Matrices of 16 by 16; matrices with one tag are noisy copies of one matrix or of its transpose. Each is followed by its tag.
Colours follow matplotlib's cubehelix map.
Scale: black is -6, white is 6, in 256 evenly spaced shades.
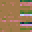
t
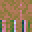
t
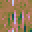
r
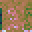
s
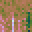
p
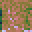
s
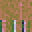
t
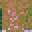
s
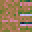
t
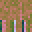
t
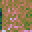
s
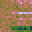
p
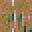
r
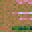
p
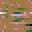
r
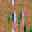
r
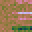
p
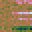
p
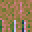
t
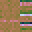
t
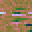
r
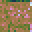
s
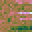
p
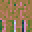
t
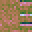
t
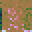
s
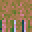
t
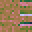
t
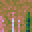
p
